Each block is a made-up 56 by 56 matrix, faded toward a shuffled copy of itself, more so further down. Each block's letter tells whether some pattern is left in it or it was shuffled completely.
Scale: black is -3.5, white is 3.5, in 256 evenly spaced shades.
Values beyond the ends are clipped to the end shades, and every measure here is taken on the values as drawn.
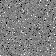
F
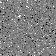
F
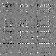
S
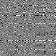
S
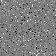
F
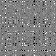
S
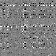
S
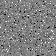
F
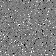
F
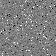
F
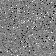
F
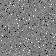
F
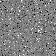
F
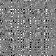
S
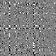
S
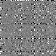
S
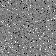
F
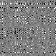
S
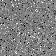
F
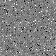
F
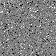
F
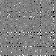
S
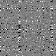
S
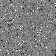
F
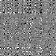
S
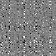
S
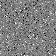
F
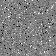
F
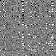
S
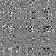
S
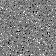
F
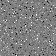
F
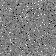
F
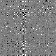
S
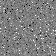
F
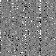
S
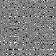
S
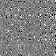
S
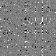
S
